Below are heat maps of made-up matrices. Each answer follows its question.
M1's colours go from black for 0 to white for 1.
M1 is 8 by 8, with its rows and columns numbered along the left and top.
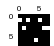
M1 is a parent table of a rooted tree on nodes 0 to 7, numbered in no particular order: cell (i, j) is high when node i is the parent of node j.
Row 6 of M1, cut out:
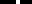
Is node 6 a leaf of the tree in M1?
no
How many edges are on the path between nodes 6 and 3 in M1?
1
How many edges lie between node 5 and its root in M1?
2
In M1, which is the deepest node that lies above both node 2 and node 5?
1
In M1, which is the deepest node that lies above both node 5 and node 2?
1
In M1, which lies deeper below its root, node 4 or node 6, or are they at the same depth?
node 4
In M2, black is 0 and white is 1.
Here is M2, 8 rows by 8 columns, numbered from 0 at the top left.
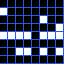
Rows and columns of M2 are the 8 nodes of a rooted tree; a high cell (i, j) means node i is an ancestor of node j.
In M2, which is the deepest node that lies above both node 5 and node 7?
6
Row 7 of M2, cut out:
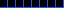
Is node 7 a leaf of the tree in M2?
yes
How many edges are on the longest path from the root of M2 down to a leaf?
3
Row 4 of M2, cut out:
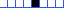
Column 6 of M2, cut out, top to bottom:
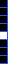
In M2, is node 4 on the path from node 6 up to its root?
yes
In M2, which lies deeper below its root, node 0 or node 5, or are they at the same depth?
node 5
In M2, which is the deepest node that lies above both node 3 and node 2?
6
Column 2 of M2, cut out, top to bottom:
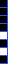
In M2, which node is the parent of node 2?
6
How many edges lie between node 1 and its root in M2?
1
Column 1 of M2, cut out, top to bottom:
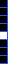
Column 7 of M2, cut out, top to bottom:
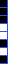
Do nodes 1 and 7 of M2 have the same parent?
no
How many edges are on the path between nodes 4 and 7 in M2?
3
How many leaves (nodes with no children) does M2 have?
3
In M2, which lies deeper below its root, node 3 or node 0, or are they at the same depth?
the same depth
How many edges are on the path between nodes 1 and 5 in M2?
4
